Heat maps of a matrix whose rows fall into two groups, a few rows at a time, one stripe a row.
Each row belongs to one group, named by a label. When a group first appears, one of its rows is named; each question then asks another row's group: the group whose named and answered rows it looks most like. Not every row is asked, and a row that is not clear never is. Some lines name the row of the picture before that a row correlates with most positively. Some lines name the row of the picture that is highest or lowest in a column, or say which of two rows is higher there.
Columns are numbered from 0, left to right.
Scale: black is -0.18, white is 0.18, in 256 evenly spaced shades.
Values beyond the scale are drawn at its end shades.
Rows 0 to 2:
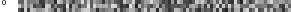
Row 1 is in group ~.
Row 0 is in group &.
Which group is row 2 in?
&
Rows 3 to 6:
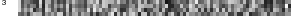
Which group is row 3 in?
~
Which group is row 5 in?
~
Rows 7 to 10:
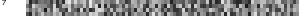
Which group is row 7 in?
&
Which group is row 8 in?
&
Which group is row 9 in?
~
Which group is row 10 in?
&
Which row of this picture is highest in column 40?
9
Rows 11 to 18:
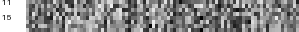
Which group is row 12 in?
~
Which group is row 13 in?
&
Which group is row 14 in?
~
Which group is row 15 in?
&
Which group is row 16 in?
&
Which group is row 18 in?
&
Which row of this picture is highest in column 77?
11
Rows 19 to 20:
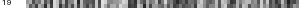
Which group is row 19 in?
~
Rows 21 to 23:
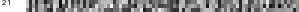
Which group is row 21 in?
~
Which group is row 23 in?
&
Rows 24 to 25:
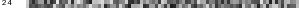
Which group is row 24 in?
~
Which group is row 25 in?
&
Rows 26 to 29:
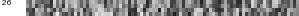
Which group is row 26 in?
&
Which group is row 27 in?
&
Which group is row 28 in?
~
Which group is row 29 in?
~
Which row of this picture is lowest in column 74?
27
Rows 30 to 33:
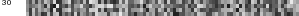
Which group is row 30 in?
&
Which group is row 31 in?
~
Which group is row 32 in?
&
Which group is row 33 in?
~
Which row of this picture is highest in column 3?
31
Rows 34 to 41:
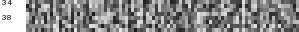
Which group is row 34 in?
&
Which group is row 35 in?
&
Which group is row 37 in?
~
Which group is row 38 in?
~
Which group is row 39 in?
~
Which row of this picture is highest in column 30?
40
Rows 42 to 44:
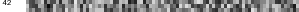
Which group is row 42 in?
~
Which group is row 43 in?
&
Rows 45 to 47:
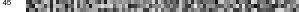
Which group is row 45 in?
&
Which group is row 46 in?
~
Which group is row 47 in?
&
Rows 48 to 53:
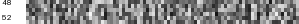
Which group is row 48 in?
~
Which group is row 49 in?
&
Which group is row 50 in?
&
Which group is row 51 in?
&
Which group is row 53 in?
~
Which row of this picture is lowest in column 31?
52
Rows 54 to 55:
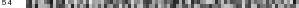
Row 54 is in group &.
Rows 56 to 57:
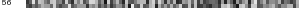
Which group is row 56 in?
&
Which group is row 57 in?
&
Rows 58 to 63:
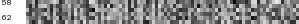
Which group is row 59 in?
&
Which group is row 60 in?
~
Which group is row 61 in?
&
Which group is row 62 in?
~
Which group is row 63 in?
&
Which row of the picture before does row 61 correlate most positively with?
57
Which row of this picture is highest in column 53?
63
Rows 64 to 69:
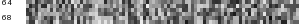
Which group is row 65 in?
~
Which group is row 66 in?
&
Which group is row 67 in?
&
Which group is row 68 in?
~
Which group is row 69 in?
~
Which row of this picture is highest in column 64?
65
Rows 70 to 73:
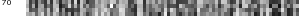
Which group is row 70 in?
~
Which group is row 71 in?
~
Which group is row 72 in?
~
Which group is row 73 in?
~
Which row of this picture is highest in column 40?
70
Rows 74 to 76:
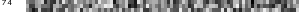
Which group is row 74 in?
~
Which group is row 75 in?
~
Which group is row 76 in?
&
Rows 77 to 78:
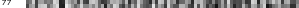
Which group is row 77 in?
&
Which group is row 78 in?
&
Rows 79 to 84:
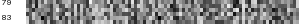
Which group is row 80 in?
&
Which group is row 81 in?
~
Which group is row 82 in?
&
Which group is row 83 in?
~
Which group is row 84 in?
~
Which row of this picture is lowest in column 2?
81
